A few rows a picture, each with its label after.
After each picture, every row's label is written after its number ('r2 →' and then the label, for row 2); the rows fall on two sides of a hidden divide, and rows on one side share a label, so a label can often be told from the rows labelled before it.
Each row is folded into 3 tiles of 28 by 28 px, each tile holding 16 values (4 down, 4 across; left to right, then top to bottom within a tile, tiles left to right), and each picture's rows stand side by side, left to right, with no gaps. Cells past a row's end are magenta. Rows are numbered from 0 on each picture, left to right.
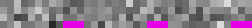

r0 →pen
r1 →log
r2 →log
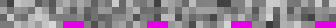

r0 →log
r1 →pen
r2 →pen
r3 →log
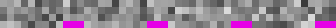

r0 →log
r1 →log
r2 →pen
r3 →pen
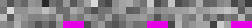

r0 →pen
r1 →pen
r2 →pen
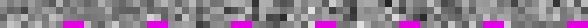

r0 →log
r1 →log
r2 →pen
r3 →log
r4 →pen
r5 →log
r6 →pen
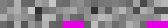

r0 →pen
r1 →log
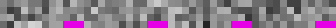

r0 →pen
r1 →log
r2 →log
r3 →pen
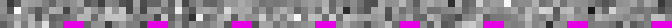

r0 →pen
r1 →pen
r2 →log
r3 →pen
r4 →log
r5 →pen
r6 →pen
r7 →pen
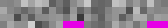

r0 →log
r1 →pen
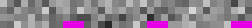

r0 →pen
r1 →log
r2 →pen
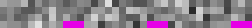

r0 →log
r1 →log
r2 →log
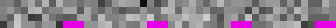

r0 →pen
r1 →pen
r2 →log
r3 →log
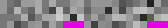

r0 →pen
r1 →log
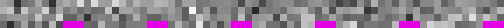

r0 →pen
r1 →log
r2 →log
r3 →pen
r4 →pen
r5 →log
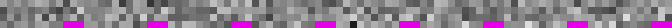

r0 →log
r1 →pen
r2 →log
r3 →pen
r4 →log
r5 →log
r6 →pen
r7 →log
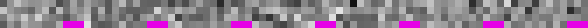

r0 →log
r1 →pen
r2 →pen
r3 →pen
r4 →pen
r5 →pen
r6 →log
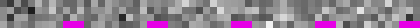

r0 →pen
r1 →pen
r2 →log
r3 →pen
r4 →pen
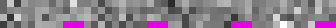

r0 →pen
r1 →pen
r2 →log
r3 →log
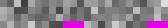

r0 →log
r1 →log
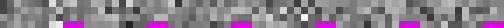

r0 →log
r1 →log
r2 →pen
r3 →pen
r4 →pen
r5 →pen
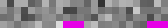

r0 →log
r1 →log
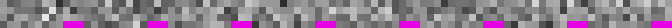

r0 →pen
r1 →log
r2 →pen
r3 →log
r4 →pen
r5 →log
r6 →pen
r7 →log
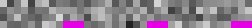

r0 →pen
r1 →log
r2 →log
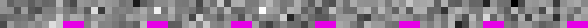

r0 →pen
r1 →pen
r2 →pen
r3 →log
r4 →log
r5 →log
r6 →pen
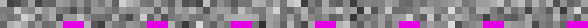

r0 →pen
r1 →log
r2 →pen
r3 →pen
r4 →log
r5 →log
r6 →log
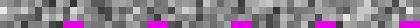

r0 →pen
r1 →pen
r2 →pen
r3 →log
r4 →pen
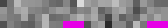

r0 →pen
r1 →pen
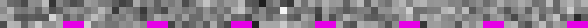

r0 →pen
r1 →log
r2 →pen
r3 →log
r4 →log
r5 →pen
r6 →log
